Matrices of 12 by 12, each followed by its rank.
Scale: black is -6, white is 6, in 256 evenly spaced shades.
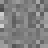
two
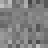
two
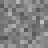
full rank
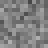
full rank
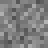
full rank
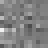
two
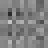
two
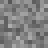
full rank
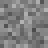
full rank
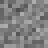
full rank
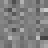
two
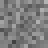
full rank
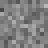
full rank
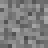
full rank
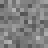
full rank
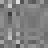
two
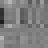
two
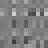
two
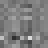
two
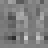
two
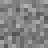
full rank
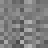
two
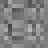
two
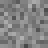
full rank
